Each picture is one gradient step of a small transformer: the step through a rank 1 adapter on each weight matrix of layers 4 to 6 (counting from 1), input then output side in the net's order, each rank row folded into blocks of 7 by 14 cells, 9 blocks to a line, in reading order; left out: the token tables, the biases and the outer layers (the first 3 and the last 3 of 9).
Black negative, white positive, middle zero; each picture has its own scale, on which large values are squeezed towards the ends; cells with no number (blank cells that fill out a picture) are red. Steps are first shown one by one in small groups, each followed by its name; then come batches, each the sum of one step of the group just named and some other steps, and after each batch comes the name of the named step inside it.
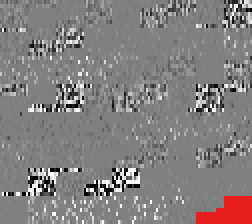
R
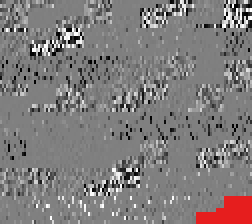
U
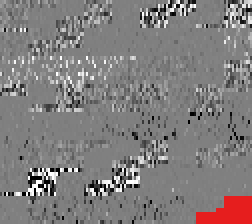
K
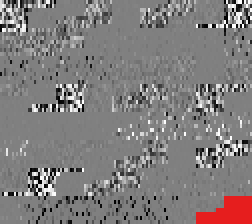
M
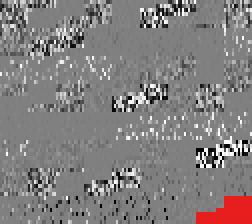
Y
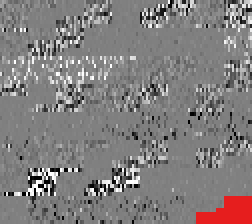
K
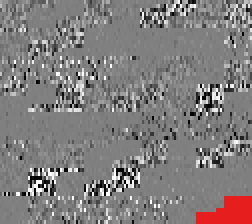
K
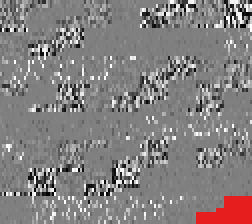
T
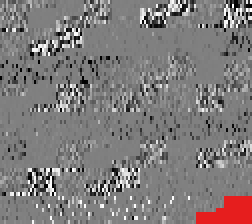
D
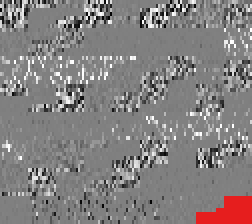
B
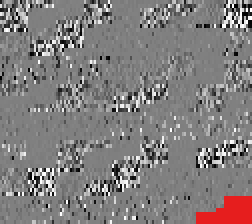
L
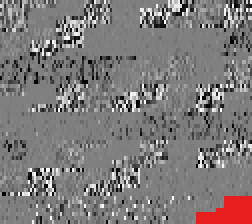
D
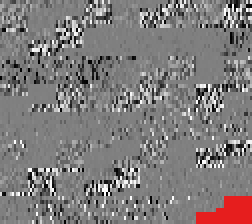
D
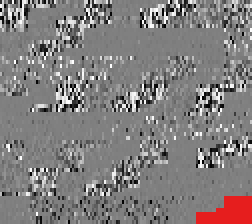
B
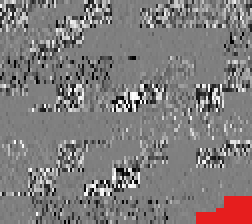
L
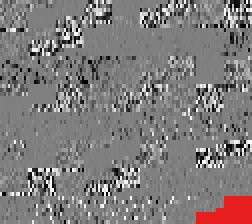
D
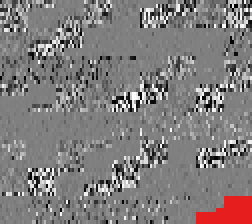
L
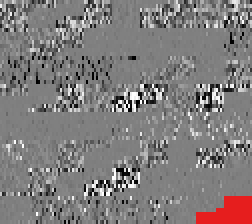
T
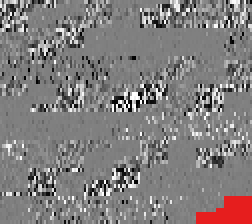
T
